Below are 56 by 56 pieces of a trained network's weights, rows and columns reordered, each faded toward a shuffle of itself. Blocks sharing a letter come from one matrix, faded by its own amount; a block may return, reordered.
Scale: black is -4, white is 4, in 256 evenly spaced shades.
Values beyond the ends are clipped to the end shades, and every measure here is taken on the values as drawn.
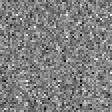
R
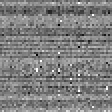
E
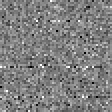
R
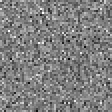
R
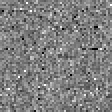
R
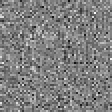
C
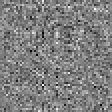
C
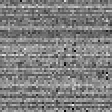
E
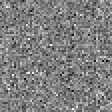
R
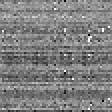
E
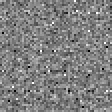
R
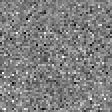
R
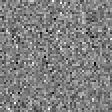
R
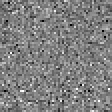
R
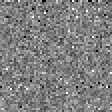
R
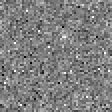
R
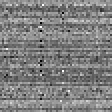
E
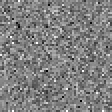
R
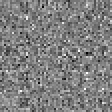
C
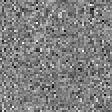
C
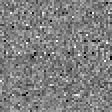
R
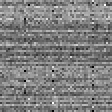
E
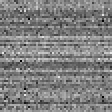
E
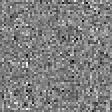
C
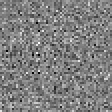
C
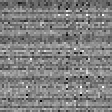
E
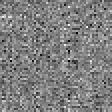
C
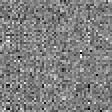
C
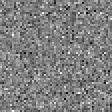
R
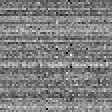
E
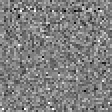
R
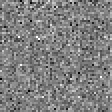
R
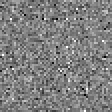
R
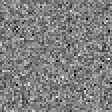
R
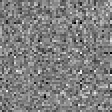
C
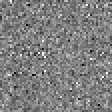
R
